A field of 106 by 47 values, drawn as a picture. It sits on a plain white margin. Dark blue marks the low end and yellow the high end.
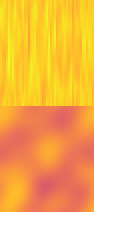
The table splits into 2 rows of 1 panel. Panel 1,1: very high, streaked downward, faint in contrast. Panel 2,1: high, smooth.
